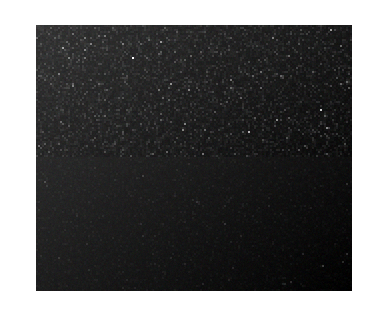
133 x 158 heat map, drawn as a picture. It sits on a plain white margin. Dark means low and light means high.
Seam: horizontal, 50% of the way down, the bottom part calmer. Odd rows or columns: none. Histogram: skewed, a long tail of high values. Ninth with the highest average: top left. Mirror symmetry: none. Slope: up to the top left. Grain: fine.
